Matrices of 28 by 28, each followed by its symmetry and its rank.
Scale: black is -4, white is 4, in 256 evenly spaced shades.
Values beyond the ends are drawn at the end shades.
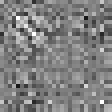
symmetric, rank three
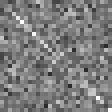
symmetric, full rank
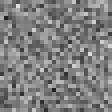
antisymmetric, full rank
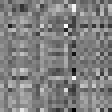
neither, rank three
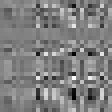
neither, rank two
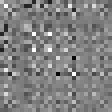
symmetric, rank three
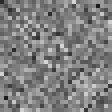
symmetric, full rank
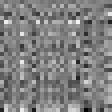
neither, rank three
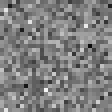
antisymmetric, full rank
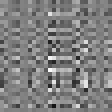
neither, rank two
